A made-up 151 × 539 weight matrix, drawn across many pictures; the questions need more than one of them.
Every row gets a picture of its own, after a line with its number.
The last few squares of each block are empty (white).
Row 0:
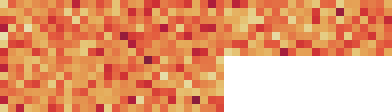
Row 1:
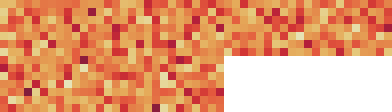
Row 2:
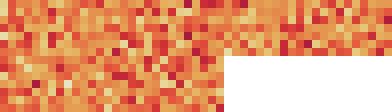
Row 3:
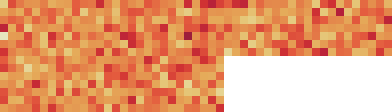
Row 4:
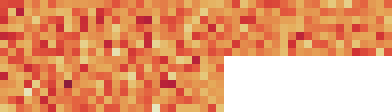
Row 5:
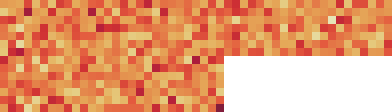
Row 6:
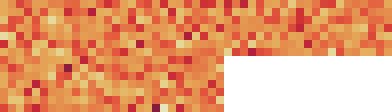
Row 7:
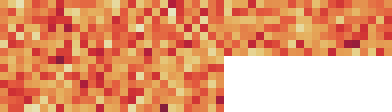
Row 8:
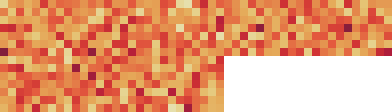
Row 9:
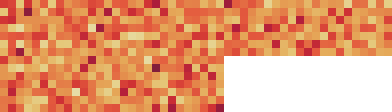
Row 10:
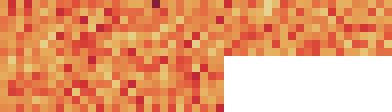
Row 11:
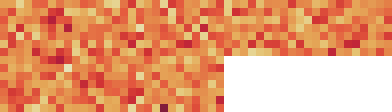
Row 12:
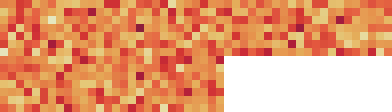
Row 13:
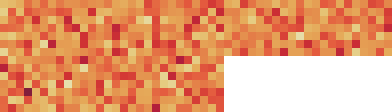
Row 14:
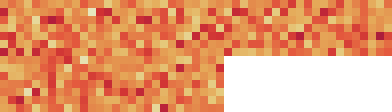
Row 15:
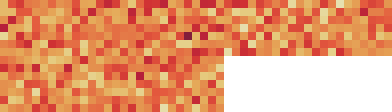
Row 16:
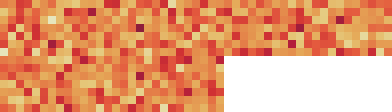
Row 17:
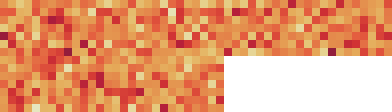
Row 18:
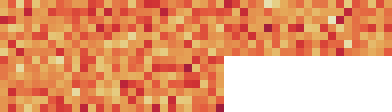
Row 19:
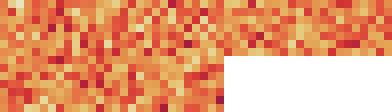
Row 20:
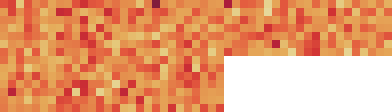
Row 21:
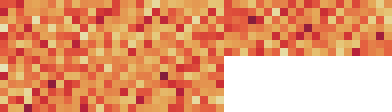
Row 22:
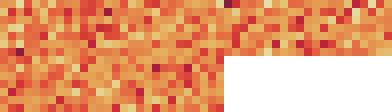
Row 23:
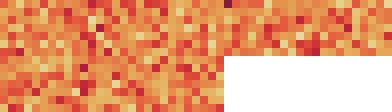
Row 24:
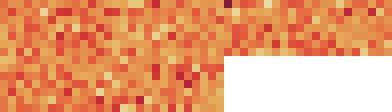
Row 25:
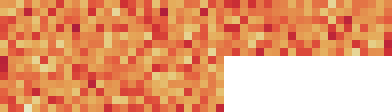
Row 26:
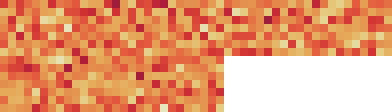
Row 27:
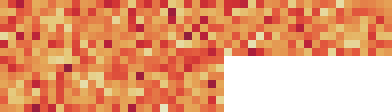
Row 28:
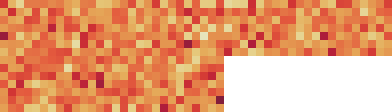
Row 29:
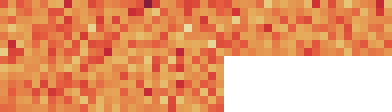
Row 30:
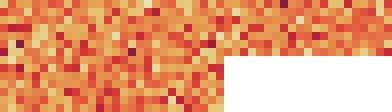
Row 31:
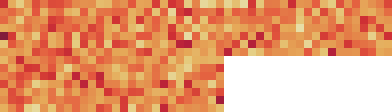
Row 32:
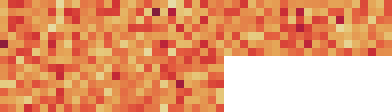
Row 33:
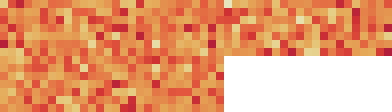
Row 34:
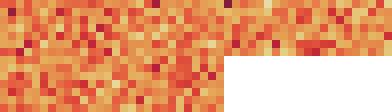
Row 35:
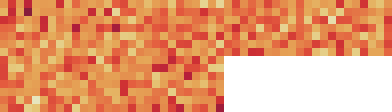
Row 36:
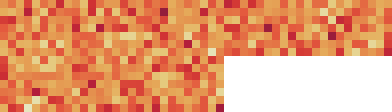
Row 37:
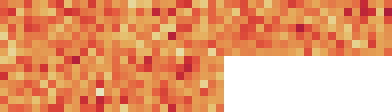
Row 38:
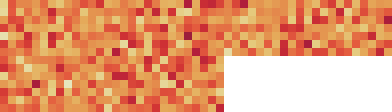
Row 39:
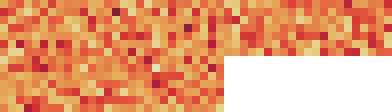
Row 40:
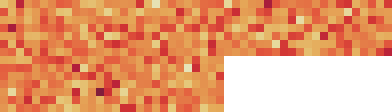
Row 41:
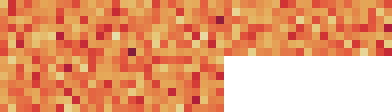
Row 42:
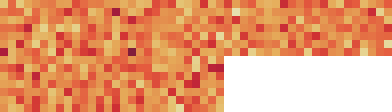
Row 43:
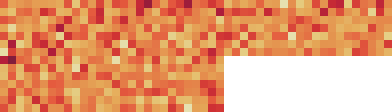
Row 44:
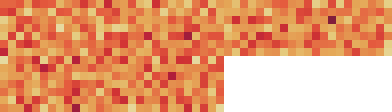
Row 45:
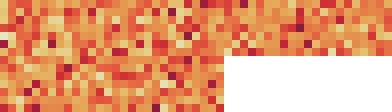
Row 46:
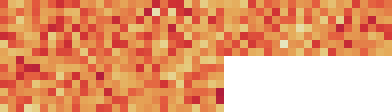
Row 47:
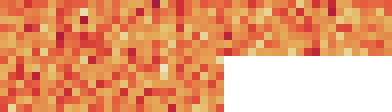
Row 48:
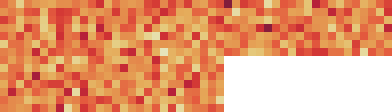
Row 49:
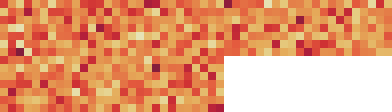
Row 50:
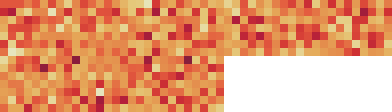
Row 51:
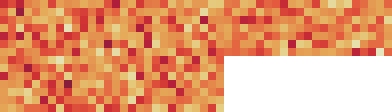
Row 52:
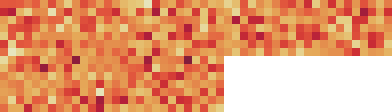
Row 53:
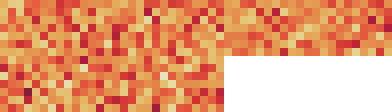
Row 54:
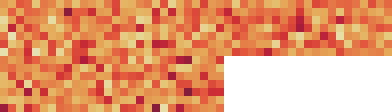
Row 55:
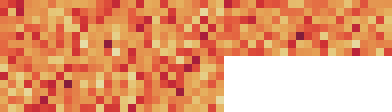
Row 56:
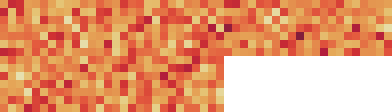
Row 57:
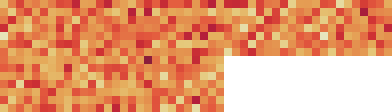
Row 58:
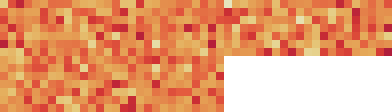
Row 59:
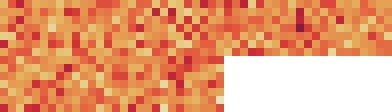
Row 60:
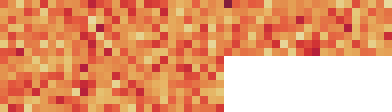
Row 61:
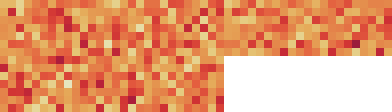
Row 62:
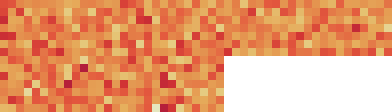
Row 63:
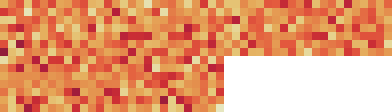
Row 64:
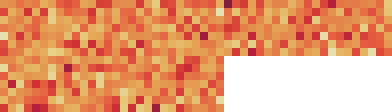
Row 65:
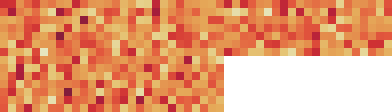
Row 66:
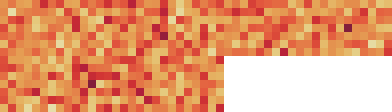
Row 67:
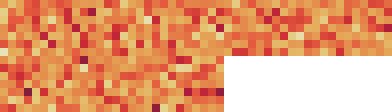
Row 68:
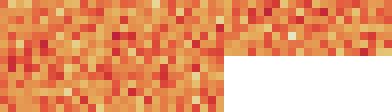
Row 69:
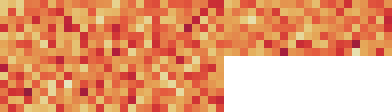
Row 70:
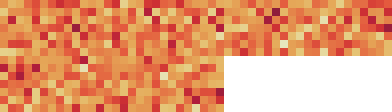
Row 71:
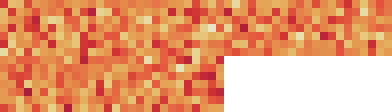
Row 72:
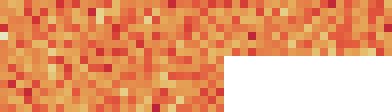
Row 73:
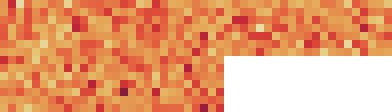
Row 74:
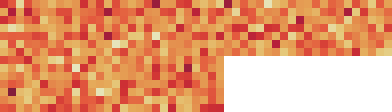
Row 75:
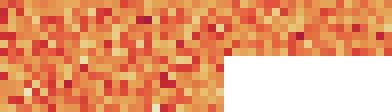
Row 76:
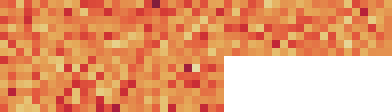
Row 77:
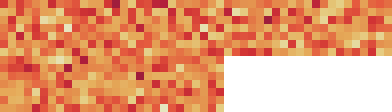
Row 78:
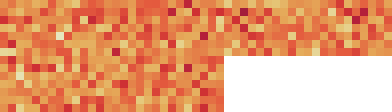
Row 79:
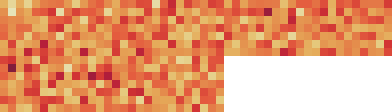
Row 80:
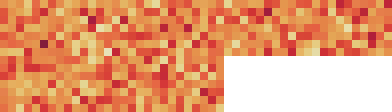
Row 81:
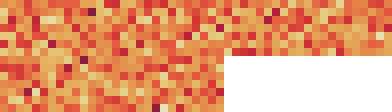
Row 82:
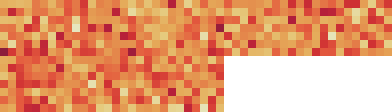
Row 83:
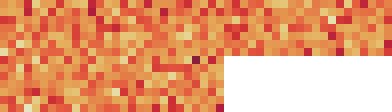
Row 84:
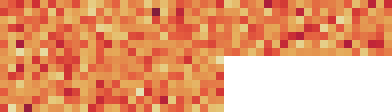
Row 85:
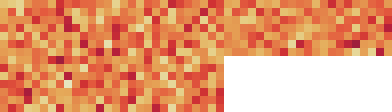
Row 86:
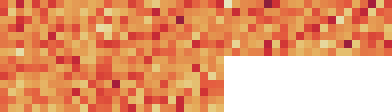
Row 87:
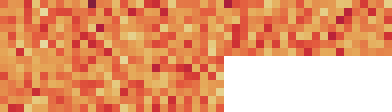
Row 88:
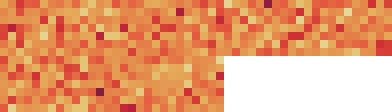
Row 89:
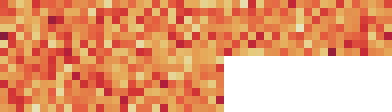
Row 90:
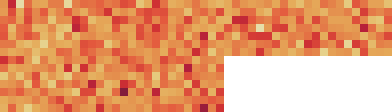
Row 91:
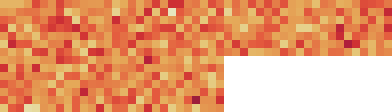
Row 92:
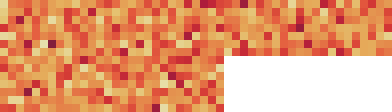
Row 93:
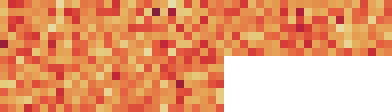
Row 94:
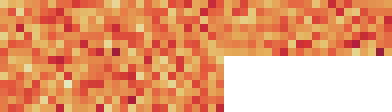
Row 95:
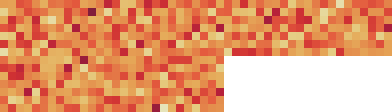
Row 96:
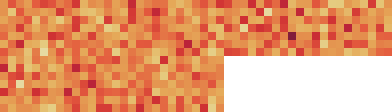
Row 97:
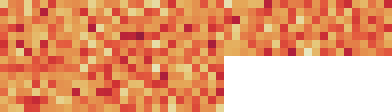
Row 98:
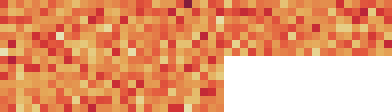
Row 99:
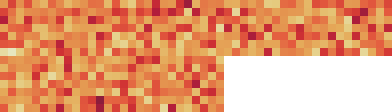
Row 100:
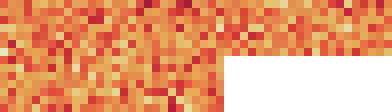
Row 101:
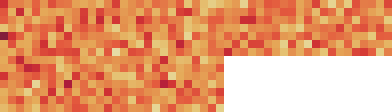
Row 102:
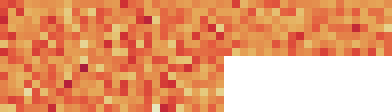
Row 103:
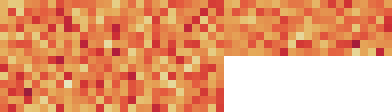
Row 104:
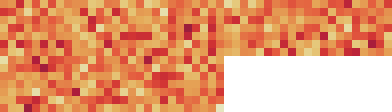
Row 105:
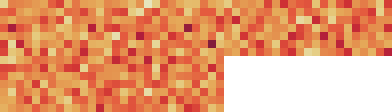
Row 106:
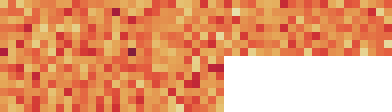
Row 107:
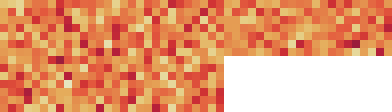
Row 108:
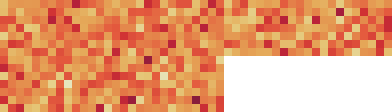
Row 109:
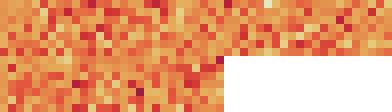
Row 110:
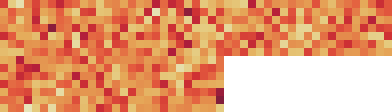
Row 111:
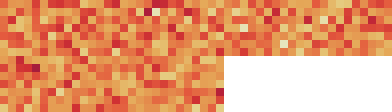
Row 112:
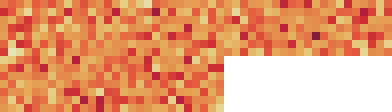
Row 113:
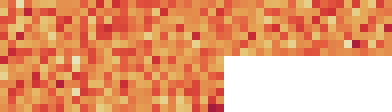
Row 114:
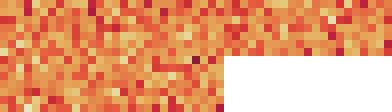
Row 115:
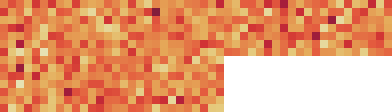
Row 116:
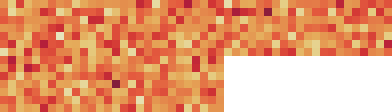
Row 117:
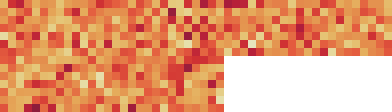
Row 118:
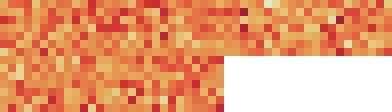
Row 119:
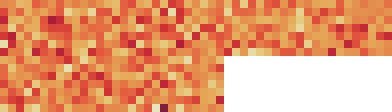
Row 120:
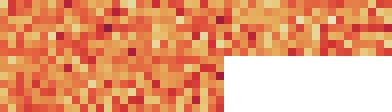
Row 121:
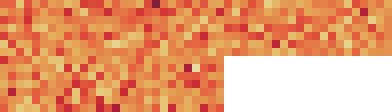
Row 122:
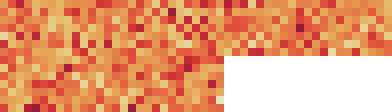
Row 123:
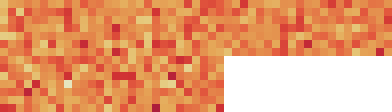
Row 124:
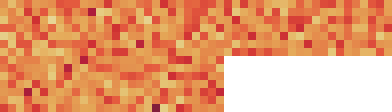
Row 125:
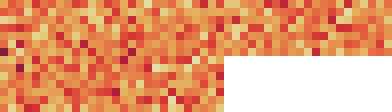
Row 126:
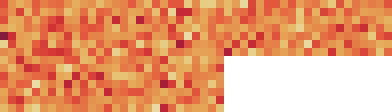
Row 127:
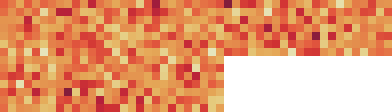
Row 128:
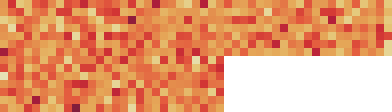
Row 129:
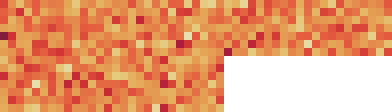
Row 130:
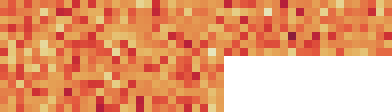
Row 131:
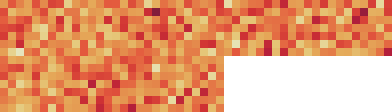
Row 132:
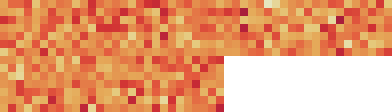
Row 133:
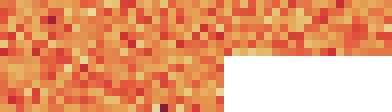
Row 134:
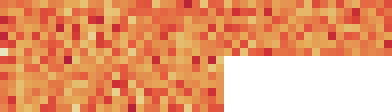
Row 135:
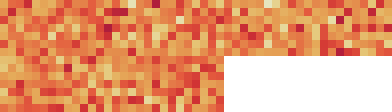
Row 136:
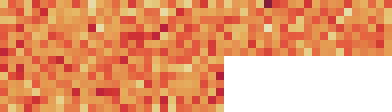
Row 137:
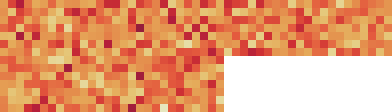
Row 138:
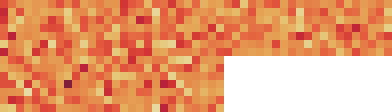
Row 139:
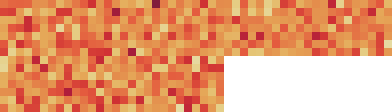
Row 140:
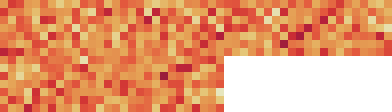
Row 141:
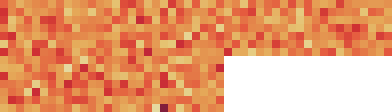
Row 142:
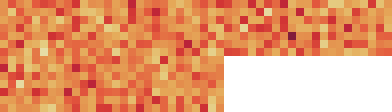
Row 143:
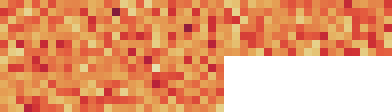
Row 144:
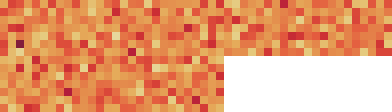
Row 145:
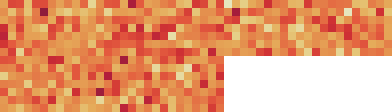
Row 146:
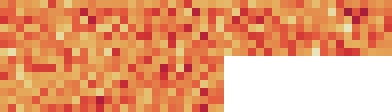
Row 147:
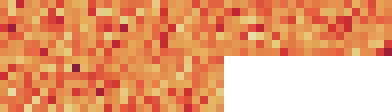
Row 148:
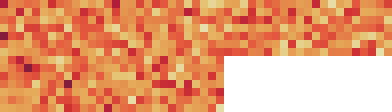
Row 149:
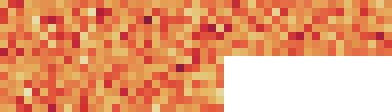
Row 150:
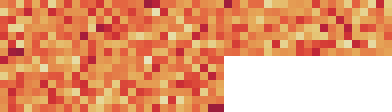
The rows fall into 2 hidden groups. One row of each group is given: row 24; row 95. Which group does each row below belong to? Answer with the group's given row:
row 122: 95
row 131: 24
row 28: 95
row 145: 24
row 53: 95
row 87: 24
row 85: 95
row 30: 24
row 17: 95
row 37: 24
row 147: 24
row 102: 95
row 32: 95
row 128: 24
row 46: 95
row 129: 95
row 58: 24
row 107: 95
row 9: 24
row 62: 95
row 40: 24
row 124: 95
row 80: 24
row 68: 24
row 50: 24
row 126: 95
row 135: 24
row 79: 24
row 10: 24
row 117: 95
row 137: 95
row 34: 24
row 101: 95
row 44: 24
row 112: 24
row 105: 24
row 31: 95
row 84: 24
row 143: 24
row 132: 24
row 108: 95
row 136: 24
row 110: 95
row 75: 95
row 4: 95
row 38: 95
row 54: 95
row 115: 24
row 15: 95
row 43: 24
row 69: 95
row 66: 24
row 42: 24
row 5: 24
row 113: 24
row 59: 95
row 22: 24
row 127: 24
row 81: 95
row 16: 95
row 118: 24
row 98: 24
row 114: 24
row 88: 24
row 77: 95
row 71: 95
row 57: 95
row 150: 24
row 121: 24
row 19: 95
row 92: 95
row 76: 24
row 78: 24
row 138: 95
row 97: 24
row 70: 95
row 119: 95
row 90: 24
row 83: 24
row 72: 95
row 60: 24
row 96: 24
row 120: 24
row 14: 95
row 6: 95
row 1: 95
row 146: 24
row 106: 24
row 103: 95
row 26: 95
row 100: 24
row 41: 24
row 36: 24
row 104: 24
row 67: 95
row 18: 24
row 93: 95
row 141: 95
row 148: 95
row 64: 95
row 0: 95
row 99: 24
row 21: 95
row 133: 95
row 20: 24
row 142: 24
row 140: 95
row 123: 95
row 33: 24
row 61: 95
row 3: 95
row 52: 24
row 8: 24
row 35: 24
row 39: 24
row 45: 95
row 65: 24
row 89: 95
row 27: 95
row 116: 24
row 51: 95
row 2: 95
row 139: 24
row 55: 95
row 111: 95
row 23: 24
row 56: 95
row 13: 95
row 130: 24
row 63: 24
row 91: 95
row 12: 95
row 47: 24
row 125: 24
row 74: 24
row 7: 95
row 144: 24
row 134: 24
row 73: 24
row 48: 24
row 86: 24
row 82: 24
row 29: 24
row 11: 95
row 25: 24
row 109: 24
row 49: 24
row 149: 95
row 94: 95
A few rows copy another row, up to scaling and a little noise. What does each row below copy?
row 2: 38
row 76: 121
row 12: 16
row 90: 73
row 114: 83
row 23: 60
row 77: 26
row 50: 52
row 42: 106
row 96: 142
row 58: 33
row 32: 93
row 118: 132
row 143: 39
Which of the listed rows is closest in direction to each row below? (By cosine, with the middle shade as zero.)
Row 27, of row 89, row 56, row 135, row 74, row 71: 56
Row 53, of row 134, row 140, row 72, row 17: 72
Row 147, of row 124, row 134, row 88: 88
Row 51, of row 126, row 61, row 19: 126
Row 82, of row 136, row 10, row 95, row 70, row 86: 136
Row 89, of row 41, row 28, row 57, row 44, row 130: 28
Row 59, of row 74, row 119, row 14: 74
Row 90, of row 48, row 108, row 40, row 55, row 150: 150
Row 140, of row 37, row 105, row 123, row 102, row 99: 102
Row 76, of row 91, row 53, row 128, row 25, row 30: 128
